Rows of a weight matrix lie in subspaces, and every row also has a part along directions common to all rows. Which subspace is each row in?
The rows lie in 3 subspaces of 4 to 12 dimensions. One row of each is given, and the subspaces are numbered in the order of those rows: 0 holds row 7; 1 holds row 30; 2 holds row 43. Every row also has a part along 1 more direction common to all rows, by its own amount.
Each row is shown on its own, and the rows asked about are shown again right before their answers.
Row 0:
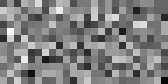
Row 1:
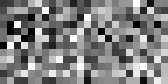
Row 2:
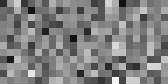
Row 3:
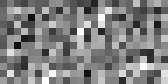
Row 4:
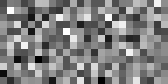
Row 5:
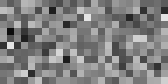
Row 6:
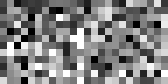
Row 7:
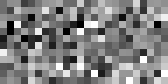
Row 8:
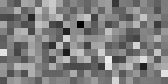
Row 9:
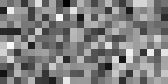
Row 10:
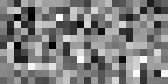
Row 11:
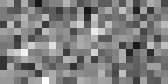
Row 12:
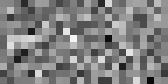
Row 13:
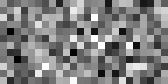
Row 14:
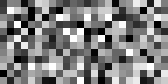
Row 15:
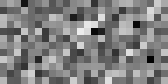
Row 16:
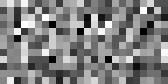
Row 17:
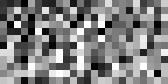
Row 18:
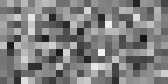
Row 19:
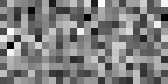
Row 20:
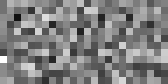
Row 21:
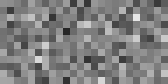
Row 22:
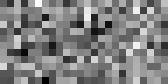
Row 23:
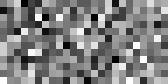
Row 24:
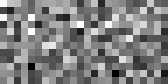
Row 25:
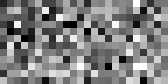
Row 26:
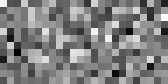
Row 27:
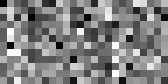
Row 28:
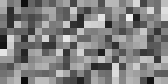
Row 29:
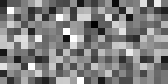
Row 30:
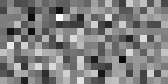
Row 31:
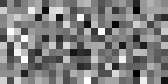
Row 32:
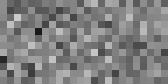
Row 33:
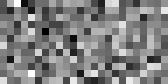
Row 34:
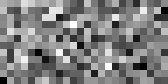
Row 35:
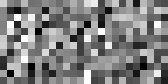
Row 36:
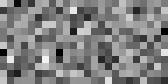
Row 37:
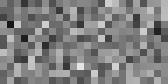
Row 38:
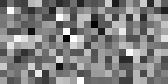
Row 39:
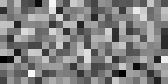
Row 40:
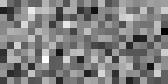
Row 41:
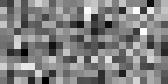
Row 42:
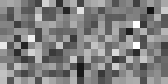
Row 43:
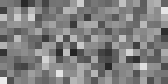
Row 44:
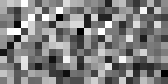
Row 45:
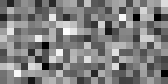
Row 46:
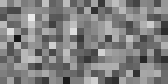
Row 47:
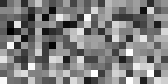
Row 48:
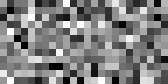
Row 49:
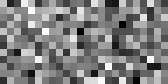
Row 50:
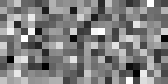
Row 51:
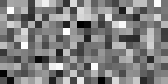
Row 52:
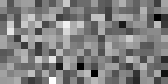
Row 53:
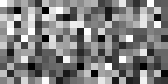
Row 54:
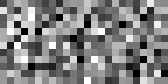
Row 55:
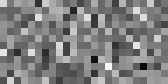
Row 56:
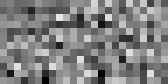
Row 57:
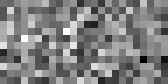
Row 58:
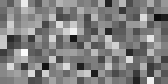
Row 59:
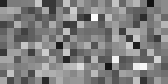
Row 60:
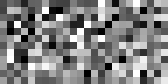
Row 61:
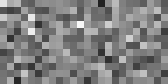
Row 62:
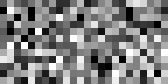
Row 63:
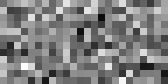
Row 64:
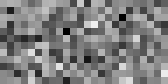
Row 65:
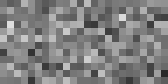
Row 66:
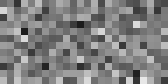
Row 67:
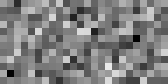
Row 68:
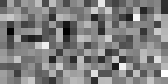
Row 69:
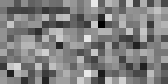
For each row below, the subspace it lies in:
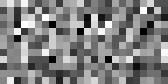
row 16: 1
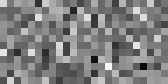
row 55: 2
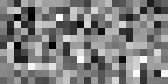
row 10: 2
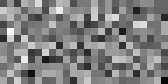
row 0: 2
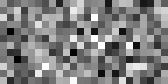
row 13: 2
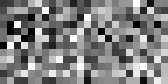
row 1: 2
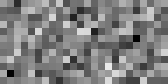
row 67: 2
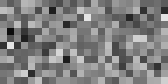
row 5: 2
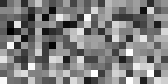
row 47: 2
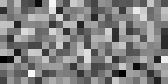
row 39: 2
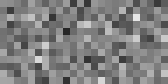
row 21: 0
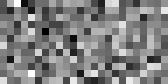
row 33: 2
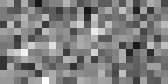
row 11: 1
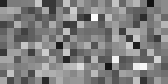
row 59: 2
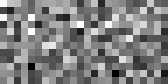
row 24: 2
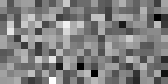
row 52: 0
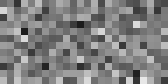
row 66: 2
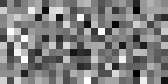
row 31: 2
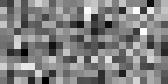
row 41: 1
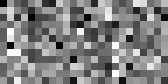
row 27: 2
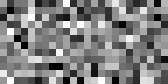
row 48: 0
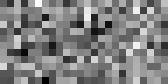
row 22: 1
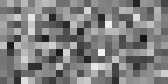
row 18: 0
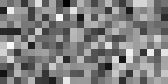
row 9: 1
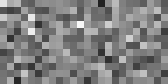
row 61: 2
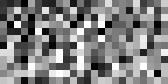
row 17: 0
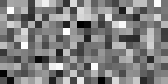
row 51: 0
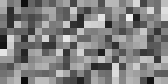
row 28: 0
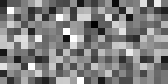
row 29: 0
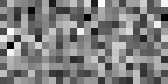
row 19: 2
